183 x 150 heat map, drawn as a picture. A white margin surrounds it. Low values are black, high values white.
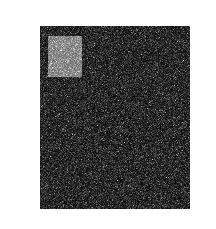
On average the colour sits 20% of the way up the scale. Neither half mirrors the other. The top left is the ninth with the highest average. Most values sit low, with a long tail of high ones. In the top left lies a patch that is higher than the rest. There are no regular stripes.
